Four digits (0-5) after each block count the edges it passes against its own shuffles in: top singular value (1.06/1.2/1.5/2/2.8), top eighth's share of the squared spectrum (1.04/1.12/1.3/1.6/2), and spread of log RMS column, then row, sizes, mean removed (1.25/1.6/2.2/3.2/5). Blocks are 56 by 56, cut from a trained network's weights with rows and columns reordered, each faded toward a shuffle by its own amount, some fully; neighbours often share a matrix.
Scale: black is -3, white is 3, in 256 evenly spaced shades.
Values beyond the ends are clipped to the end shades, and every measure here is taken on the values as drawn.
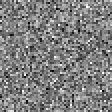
0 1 0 0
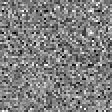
3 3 0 2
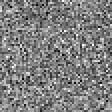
1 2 0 0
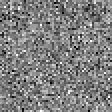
1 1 0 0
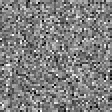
1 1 0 0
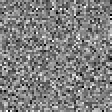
3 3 1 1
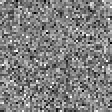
0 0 0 0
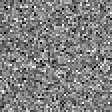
0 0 0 0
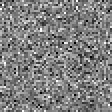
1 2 0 0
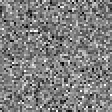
1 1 0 0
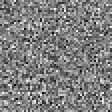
3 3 0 1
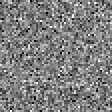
0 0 0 0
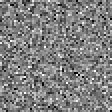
0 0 0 0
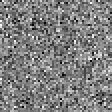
2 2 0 1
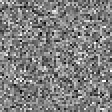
2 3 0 1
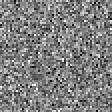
0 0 0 0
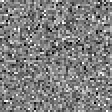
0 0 0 0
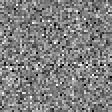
2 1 0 1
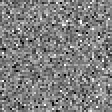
0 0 0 0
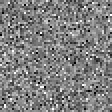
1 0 0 0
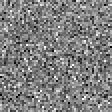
2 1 0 0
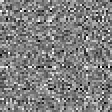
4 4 2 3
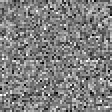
2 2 0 1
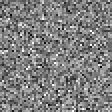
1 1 0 0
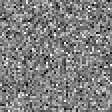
1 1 0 0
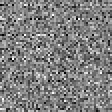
3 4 1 2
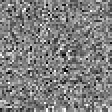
3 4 1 1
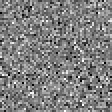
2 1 0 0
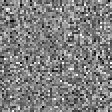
2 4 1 2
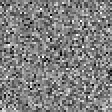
0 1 0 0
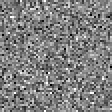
1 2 0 0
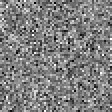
1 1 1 0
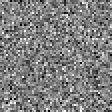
2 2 1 1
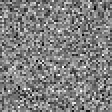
1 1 0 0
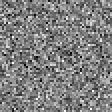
1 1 0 0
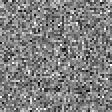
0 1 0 0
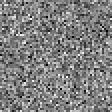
1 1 0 0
